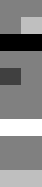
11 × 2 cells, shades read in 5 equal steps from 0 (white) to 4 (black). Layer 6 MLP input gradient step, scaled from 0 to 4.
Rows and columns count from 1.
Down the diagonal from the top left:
2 1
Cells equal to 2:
14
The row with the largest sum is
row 3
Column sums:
22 20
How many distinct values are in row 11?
1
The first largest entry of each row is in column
1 1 1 1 1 1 1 1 1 1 1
